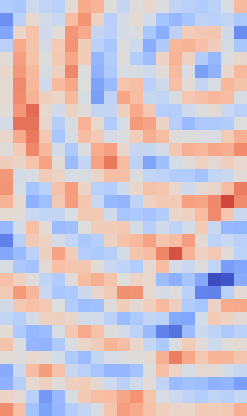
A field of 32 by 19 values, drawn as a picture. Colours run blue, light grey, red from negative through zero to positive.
Rings: centred on the top right. Ninth with the lowest average: bottom right. Slope: none. Average level on the scale: 50%.
